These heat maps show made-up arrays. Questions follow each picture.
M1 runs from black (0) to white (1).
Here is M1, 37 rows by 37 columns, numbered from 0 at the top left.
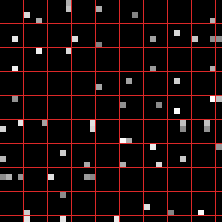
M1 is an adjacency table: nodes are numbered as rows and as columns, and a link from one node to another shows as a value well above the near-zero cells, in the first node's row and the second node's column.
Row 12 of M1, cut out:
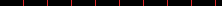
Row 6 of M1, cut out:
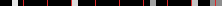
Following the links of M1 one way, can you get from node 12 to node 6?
no
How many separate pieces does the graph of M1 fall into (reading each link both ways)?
3
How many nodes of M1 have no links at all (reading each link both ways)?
2
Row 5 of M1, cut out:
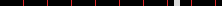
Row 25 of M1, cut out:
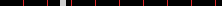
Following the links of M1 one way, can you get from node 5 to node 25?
yes
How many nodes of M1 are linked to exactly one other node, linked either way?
7
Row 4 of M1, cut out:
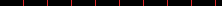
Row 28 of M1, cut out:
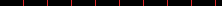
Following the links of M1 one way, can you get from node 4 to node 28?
no
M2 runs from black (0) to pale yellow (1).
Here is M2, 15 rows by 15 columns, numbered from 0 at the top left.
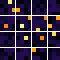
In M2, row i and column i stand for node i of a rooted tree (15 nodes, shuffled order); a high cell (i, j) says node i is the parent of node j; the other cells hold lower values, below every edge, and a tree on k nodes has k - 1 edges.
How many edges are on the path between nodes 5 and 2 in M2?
5
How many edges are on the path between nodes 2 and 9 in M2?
3
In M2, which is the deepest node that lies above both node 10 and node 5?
9
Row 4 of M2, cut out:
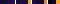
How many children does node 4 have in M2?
3
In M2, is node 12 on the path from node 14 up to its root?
no
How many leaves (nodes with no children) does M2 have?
7
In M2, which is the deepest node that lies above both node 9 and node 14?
4
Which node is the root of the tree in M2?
0
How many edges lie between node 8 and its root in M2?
7
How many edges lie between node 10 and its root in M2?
5
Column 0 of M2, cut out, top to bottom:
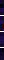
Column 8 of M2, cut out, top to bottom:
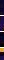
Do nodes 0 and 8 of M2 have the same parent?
no
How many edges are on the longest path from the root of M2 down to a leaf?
8
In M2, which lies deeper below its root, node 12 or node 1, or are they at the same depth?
the same depth
